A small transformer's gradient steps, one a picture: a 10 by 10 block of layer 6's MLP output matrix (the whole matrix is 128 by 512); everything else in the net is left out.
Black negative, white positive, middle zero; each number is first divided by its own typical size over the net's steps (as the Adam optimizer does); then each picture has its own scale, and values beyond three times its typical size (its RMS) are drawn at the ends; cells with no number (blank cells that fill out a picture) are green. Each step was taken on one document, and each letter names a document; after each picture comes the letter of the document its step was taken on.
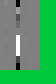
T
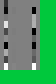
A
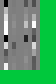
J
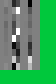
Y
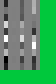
A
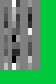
Y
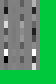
A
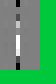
T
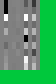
J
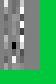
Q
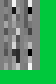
Y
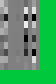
J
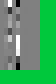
T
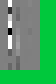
T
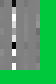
Q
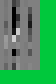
Y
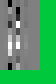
T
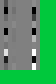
A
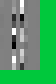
Q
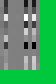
J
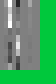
T
